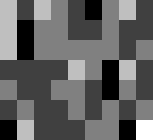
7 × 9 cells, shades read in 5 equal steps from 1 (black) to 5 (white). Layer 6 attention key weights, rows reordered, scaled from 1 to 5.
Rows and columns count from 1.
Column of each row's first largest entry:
1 1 1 5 1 2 9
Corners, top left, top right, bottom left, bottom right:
4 2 1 5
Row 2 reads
4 1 3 3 2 2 3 2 2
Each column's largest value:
4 4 4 3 4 3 3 4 5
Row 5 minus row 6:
1 -1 0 1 0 0 -2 1 -1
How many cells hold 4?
8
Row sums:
25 22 25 22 21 22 23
